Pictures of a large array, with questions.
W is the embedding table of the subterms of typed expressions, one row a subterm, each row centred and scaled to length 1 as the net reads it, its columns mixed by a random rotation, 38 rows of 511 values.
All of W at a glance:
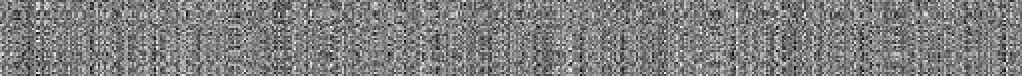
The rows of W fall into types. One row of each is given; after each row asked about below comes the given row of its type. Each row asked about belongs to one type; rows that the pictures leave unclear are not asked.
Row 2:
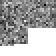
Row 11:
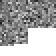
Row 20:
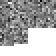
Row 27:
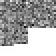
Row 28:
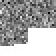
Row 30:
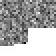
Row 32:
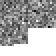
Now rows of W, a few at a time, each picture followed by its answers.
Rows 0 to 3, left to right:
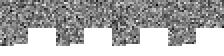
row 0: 11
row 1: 20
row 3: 27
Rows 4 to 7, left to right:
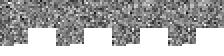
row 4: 20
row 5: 11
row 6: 30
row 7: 30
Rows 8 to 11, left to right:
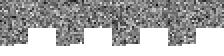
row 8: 30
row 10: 2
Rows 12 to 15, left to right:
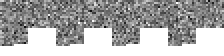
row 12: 27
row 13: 32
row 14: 2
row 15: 20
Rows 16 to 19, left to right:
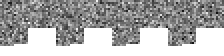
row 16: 32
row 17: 30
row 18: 27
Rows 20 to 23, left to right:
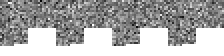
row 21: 20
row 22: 27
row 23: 30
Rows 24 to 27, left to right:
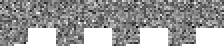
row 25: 32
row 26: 27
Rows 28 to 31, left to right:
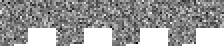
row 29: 27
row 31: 11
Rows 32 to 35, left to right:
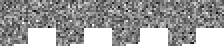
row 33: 20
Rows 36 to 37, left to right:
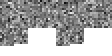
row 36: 20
